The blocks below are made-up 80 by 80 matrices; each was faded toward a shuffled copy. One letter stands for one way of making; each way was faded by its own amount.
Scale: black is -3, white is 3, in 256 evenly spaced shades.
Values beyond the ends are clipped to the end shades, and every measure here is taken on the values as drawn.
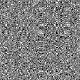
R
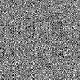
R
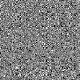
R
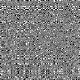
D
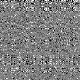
D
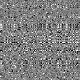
D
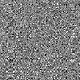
R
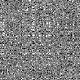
R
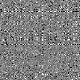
D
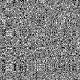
R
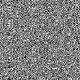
R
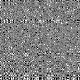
D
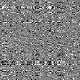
D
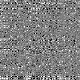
D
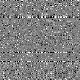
D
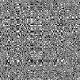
D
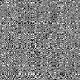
D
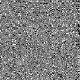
R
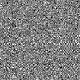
R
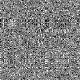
R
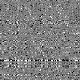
D
